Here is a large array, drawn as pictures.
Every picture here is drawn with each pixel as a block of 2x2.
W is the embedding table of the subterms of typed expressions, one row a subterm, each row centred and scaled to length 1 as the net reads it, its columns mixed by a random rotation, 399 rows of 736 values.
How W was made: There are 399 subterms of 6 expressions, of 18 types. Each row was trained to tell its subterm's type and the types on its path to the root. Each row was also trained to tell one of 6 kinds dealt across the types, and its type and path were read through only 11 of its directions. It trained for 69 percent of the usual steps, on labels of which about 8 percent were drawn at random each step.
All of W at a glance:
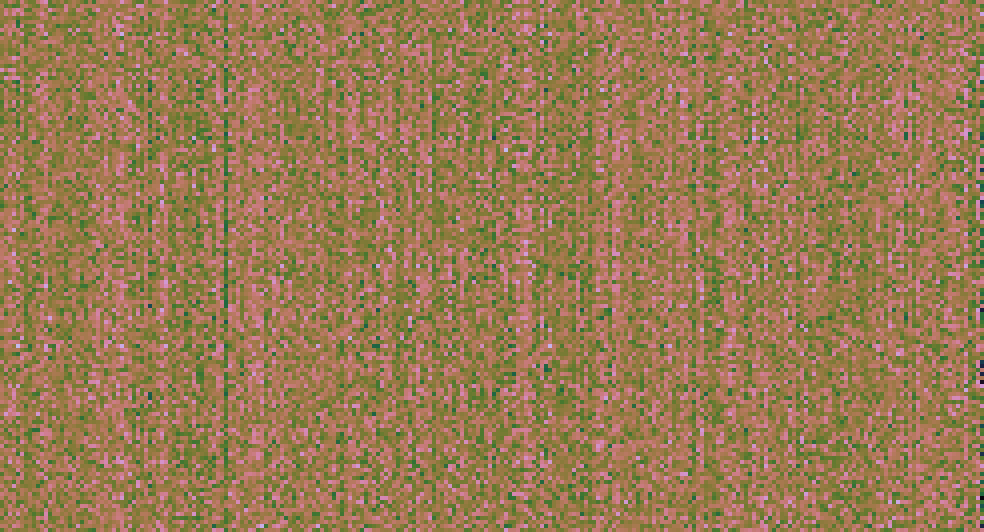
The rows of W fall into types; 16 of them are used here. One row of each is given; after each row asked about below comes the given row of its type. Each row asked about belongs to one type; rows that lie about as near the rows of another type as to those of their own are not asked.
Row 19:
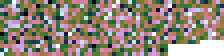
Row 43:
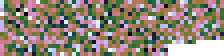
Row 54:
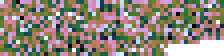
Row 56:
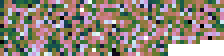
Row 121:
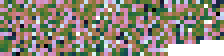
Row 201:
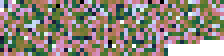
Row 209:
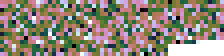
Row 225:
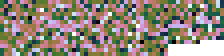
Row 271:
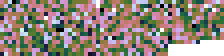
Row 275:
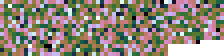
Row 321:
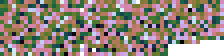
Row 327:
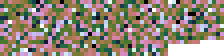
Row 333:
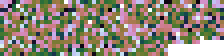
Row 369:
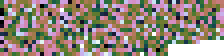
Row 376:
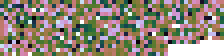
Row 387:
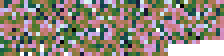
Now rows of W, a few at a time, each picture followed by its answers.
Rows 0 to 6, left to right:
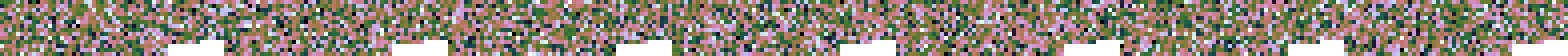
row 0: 121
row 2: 321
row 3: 225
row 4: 333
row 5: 333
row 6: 387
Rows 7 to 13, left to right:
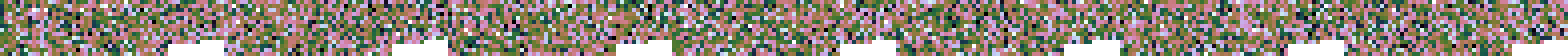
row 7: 271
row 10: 387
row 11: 19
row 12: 327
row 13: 321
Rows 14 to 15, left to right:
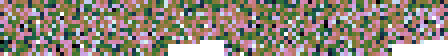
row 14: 121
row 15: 327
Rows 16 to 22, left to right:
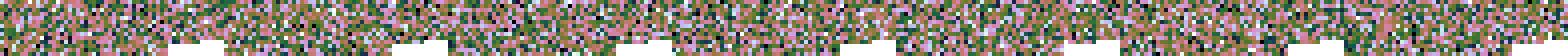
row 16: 43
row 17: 121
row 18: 201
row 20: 387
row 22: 54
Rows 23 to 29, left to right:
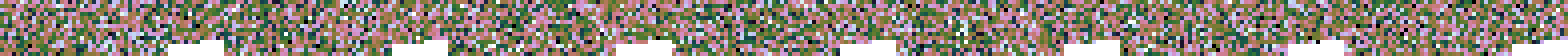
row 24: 201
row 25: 333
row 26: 321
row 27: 376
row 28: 327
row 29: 376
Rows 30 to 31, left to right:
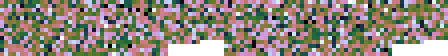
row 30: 201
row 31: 19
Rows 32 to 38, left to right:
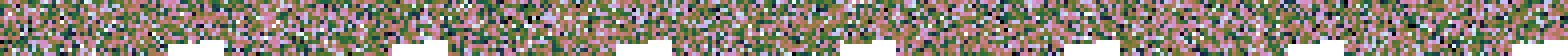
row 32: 121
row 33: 43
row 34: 369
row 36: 209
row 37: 225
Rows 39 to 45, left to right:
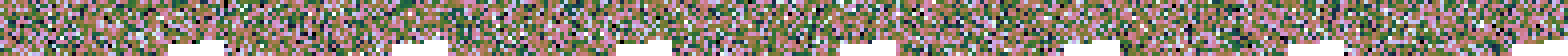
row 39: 209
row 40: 271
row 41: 209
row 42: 387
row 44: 54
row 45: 376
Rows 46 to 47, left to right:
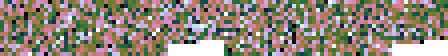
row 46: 19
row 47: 54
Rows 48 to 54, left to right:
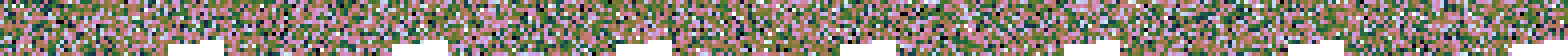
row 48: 333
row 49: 333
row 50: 43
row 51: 369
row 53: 209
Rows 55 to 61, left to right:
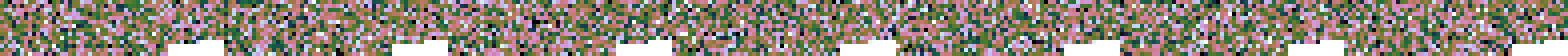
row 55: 19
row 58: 19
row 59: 321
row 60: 225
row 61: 321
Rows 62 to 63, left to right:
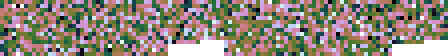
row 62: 54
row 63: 209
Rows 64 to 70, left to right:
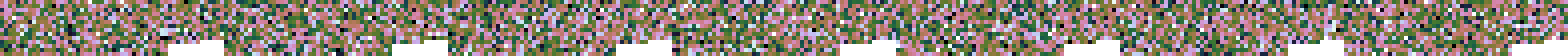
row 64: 54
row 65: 56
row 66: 201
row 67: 369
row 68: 209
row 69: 275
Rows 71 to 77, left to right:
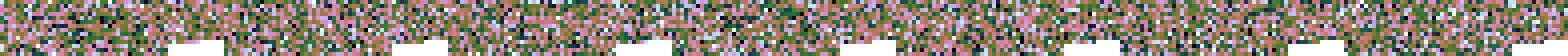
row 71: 327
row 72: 201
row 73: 387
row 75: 387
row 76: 121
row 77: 121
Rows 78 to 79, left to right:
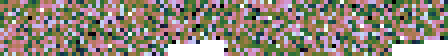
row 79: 209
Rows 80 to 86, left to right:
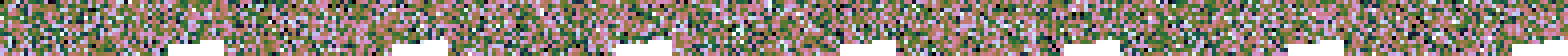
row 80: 321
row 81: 376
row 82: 54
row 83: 376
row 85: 19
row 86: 275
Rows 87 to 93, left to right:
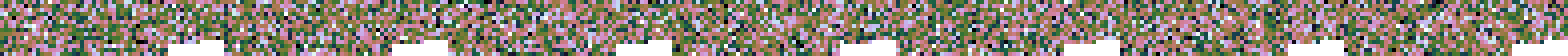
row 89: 121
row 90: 369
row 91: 327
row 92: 275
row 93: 225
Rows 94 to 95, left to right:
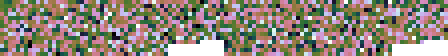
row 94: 121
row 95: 275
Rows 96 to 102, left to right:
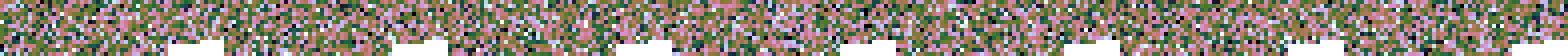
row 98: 275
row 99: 121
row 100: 19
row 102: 43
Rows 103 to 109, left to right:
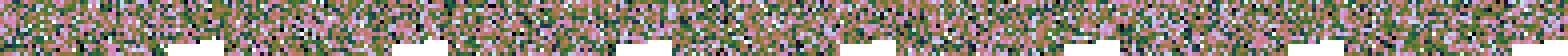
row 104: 275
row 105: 321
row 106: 369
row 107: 209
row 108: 225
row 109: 275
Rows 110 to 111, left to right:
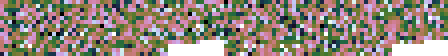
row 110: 333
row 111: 333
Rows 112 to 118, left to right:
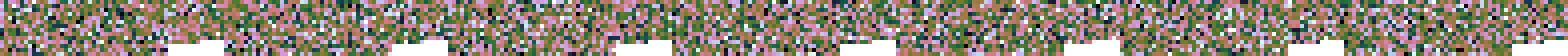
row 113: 43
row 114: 369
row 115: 209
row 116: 327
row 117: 121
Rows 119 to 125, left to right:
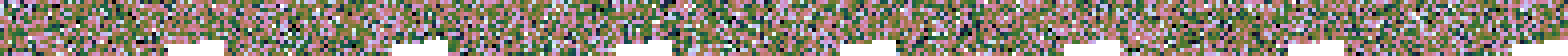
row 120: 54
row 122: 369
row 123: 387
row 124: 327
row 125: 369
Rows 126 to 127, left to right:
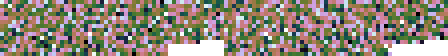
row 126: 275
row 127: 54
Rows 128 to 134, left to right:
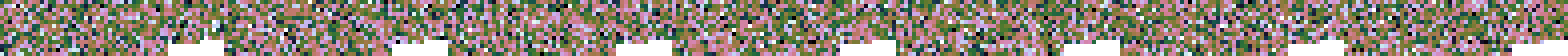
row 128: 54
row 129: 225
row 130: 333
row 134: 321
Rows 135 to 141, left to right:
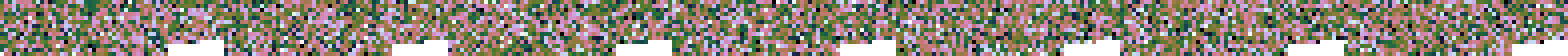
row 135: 19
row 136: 56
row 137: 209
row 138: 387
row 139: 327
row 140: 271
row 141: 271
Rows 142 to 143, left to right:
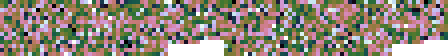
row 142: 387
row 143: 121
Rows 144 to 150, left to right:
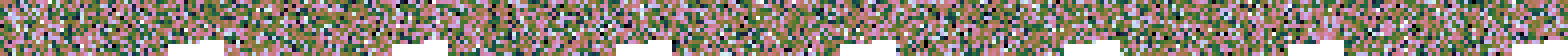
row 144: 43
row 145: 376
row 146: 333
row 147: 275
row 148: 19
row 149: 19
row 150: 387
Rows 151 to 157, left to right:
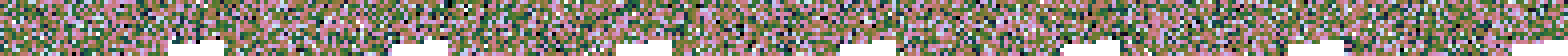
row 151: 201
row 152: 225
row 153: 271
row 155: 369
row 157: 387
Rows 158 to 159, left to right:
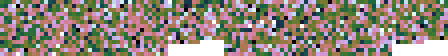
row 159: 369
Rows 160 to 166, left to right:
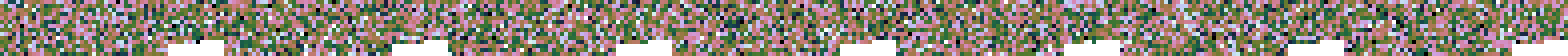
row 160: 121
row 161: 209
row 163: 333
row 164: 327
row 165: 209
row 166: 369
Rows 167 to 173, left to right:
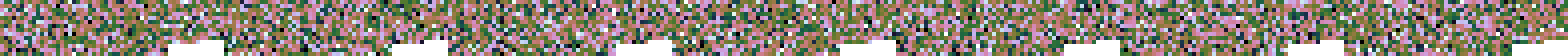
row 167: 376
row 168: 201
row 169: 369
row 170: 19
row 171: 121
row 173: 209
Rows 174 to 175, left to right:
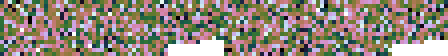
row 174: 333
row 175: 387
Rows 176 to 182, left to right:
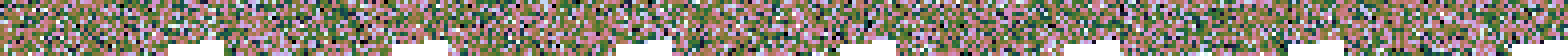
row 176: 376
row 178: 376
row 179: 19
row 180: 271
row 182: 56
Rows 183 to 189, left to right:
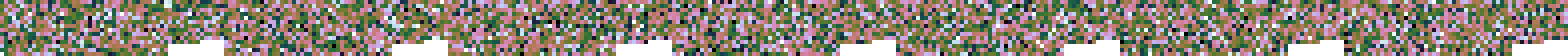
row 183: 121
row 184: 271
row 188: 275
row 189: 369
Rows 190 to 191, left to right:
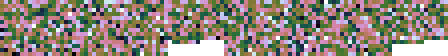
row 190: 369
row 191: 209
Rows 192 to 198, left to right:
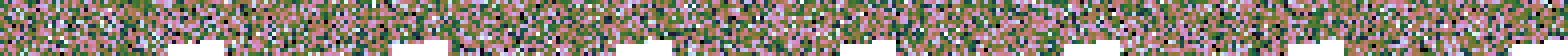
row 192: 121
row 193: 327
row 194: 43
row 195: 369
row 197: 327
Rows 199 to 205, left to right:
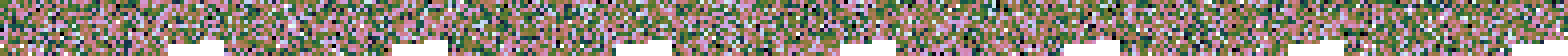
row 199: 225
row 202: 43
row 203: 387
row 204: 275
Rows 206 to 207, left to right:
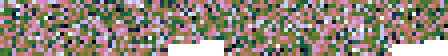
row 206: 209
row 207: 369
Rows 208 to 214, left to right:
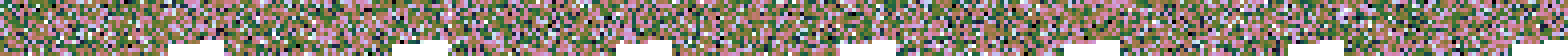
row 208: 275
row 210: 321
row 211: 327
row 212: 327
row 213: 369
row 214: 56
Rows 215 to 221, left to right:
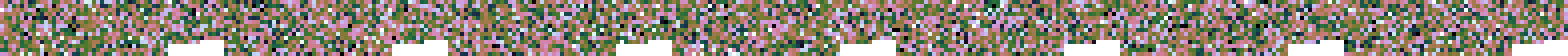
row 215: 387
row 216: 56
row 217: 321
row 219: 225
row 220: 271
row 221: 387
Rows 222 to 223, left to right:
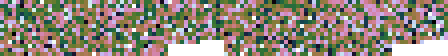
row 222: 321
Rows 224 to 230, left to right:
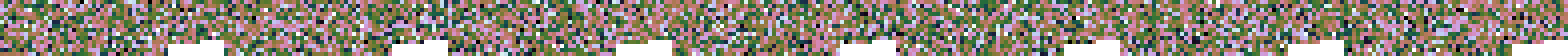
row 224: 56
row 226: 275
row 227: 54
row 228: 209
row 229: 321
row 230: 369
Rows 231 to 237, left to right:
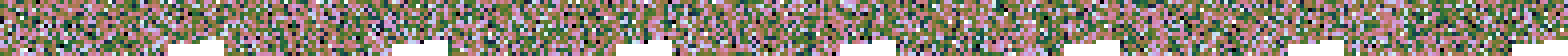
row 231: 271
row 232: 271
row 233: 201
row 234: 327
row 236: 56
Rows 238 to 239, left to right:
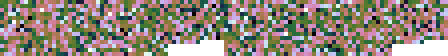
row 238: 121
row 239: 271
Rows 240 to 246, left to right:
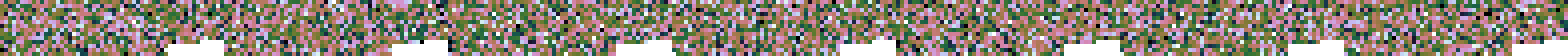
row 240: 225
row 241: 121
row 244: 56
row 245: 19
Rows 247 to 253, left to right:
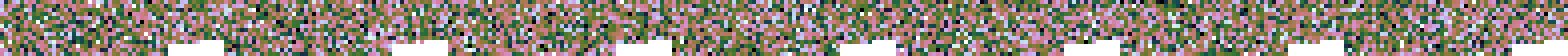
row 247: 321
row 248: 369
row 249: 327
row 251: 376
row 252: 333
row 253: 201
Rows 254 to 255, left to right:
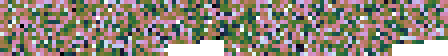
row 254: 121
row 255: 209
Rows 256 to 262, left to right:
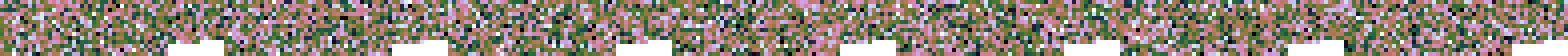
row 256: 43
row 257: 376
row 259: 56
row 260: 54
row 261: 327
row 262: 54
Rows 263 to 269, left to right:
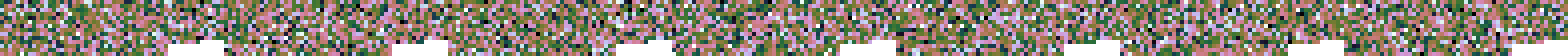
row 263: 121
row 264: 225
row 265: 271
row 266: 225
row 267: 369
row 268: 321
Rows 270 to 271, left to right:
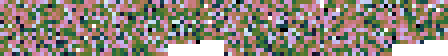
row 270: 121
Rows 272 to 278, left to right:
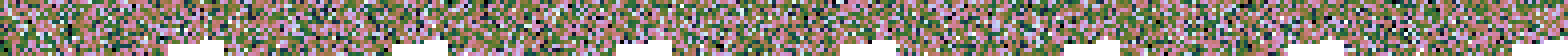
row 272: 54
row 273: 19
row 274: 201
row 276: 209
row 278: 376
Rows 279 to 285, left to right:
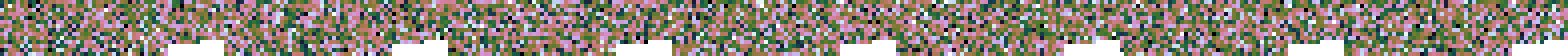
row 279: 56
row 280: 271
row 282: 201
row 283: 43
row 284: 121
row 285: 387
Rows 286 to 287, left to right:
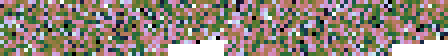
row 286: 271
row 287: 271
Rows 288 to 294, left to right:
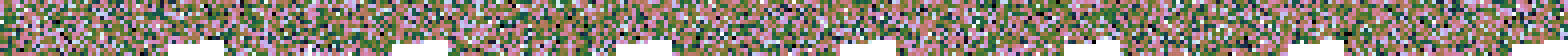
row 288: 225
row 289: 327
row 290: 327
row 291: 54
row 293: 43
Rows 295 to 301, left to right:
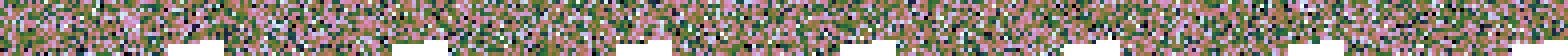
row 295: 387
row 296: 225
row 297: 209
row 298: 209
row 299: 271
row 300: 43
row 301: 327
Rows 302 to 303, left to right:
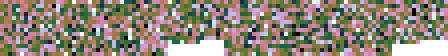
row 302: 54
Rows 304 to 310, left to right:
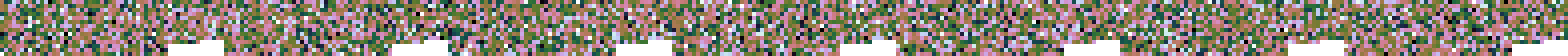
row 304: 19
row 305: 387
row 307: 43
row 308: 321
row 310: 209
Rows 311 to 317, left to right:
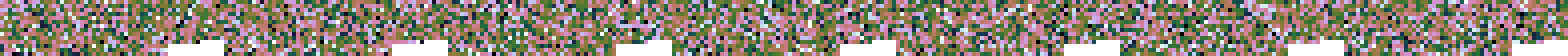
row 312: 333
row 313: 19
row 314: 275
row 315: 376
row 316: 333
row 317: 327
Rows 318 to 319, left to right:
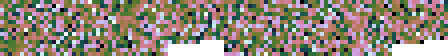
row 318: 54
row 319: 56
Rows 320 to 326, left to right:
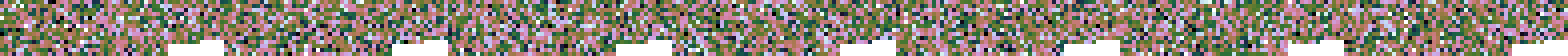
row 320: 369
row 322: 225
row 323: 271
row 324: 271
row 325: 387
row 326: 387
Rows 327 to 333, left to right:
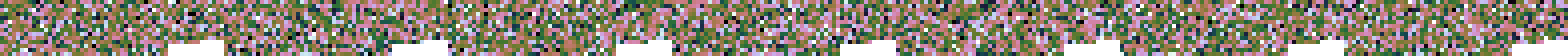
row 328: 43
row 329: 271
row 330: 369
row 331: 225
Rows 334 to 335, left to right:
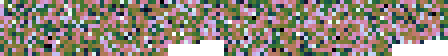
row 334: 275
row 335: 56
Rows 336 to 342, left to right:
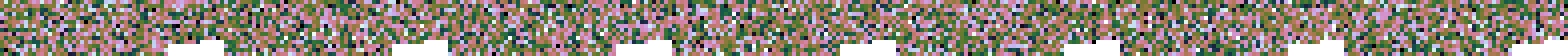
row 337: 275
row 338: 19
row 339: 121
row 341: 275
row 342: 43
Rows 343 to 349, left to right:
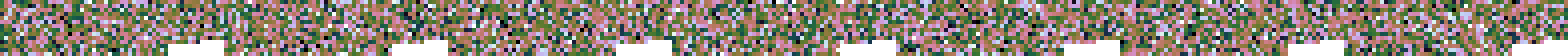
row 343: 56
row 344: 327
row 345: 369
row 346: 387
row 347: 327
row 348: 387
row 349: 43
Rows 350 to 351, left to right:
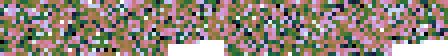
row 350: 387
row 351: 54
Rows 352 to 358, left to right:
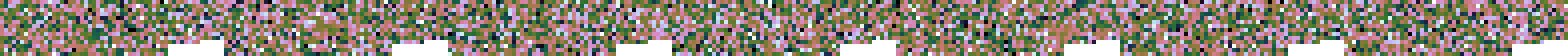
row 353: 333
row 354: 19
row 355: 275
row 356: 271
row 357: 201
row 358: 321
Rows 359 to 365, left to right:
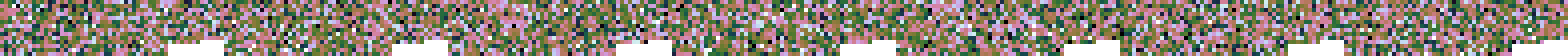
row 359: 54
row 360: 333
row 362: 333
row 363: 209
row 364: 225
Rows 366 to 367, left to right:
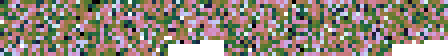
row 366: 225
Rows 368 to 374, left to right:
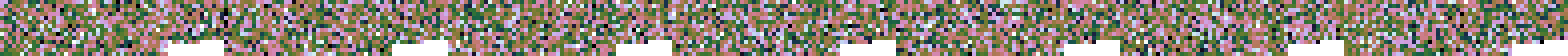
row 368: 54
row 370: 321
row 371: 54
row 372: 369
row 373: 275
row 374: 54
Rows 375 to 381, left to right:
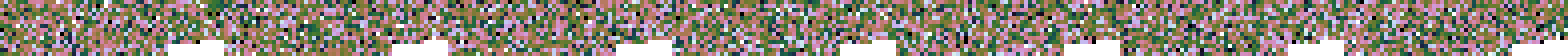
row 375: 225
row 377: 376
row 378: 376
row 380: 54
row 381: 271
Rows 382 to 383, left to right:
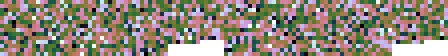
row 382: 209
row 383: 369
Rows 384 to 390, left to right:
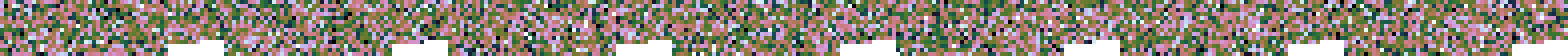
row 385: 333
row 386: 275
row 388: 19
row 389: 387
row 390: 333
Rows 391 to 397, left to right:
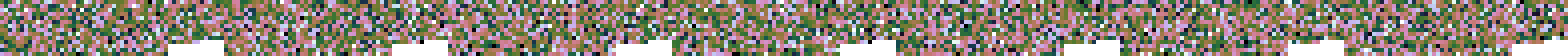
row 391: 121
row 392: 225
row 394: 121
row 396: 387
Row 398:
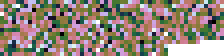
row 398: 333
